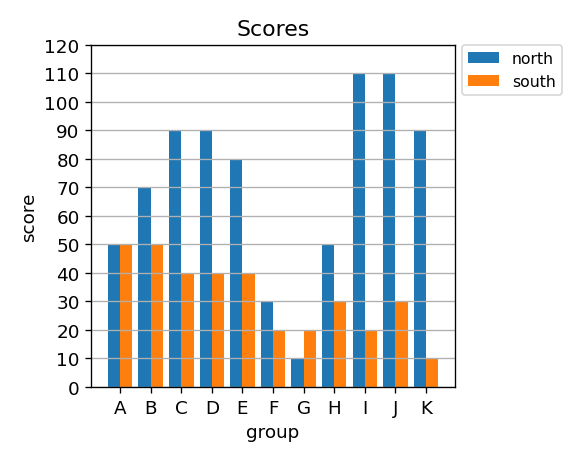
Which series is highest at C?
north
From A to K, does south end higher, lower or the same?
lower
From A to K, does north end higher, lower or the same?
higher
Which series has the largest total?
north
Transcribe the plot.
Title: Scores
x-axis: group, ticks A B C D E F G H I J K
y-axis: score, ticks 0 10 20 30 40 50 60 70 80 90 100 110 120
Legend: north, south
Values:
north: 50 70 90 90 80 30 10 50 110 110 90
south: 50 50 40 40 40 20 20 30 20 30 10
